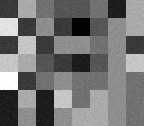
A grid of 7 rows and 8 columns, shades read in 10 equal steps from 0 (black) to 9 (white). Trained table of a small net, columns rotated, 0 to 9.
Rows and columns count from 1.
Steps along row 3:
up down up same down up down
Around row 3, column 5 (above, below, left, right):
0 1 5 4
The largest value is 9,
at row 5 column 1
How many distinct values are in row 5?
4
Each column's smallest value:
1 2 1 2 0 3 1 2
